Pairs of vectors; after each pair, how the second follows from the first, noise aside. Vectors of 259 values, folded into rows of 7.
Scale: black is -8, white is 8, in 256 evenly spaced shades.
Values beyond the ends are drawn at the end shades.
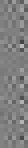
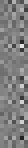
scaled up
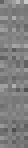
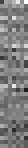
scaled up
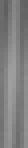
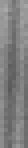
negated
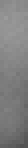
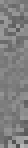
sign-scrambled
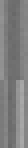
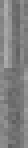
reversed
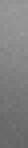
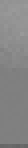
partly zeroed
